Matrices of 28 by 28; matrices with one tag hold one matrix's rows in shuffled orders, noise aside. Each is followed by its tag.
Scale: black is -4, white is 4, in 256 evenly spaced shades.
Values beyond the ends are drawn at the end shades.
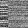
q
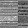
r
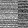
r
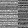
r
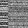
q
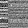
q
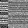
q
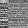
q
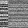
q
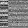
q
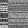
q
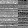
r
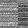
r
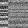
q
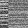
q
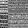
q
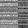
r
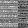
r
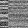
q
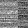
r
